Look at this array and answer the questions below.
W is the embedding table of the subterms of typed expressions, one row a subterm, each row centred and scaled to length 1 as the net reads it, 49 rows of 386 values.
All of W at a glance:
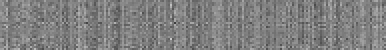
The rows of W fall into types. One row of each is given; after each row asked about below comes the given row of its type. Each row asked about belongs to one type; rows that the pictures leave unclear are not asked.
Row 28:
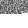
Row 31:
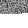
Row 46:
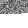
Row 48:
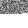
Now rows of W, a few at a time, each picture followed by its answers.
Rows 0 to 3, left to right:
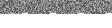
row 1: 28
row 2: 48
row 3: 28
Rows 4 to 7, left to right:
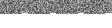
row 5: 28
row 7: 46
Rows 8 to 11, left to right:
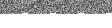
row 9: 46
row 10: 28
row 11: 31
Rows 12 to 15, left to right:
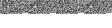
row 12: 48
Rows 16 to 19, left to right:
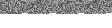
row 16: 28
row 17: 46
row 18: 48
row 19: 46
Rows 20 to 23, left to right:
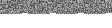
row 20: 46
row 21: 48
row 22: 31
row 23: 31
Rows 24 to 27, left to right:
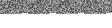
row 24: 46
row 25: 46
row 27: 31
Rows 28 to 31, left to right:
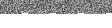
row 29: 46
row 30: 46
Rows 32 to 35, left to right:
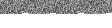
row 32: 28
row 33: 31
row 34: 28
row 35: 31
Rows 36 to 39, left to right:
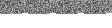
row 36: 31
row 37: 31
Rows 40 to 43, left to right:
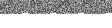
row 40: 28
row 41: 48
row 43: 31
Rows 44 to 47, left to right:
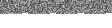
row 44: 31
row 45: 48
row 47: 46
